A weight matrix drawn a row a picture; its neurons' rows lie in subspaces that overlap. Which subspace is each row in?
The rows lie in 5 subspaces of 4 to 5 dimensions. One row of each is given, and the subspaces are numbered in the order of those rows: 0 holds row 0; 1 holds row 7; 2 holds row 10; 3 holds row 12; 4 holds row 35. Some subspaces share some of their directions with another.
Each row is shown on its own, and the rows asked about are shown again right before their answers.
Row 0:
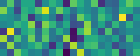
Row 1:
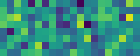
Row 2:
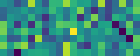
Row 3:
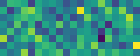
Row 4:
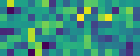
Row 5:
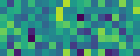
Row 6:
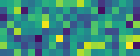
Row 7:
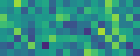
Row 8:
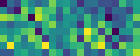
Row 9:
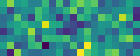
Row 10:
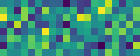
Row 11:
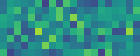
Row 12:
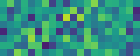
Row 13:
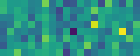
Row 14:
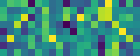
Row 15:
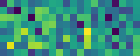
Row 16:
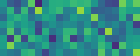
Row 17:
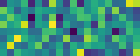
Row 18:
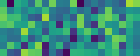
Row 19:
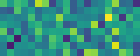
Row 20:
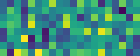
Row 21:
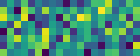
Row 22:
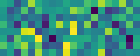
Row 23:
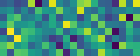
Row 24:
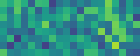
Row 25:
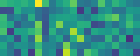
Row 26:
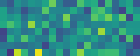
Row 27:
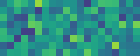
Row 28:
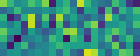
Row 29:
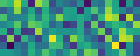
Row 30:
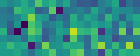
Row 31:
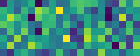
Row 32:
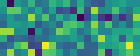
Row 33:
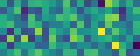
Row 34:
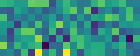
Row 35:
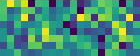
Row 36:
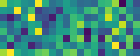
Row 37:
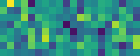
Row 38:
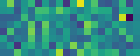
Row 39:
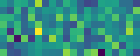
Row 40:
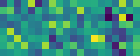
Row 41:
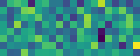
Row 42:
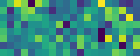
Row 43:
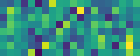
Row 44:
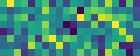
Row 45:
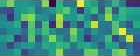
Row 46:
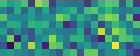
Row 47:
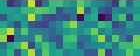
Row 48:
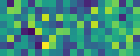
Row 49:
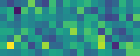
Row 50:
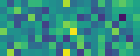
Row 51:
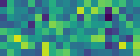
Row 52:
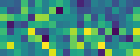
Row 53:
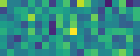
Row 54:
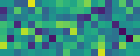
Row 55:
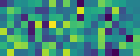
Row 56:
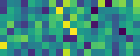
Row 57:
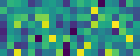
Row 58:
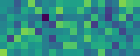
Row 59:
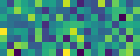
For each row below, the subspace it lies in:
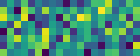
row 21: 2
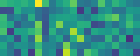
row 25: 3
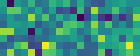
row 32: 3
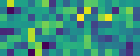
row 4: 3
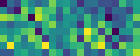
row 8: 1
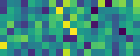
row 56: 3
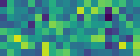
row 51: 0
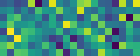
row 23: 4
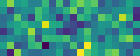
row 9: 2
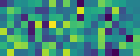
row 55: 0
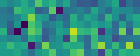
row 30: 1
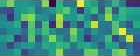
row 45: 0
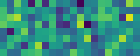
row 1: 0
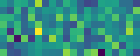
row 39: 3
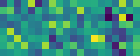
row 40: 0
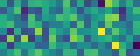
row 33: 4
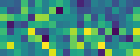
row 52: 1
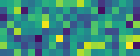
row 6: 2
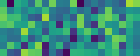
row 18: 0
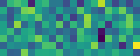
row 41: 4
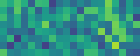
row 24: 1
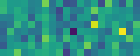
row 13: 3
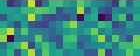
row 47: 3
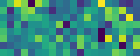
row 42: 4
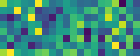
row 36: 1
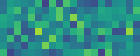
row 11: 3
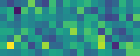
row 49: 1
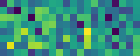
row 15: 1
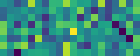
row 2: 3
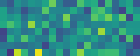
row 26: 4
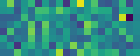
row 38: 0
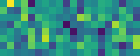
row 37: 4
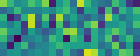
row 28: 0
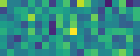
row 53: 0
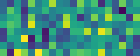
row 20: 4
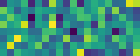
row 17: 0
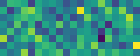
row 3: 4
